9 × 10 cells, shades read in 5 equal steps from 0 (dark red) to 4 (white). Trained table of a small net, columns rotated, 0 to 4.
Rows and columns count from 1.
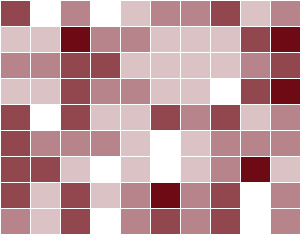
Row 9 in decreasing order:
4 4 3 2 2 2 2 1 1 1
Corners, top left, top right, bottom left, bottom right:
1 2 2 2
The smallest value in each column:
1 1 0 1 2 0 2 1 0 0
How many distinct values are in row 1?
4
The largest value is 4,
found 10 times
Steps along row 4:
same down up same up same up down down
